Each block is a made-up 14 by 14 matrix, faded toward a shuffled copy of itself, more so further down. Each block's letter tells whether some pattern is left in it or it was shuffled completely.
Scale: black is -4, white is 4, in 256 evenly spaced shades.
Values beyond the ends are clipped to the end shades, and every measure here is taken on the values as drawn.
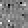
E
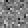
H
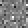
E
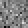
H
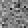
E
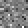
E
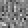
E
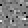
H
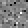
H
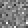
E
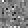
H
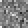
H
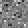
E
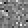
H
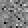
H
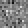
H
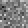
H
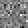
E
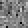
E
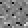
H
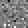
H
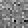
E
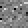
H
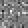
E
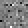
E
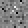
H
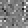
H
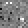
E
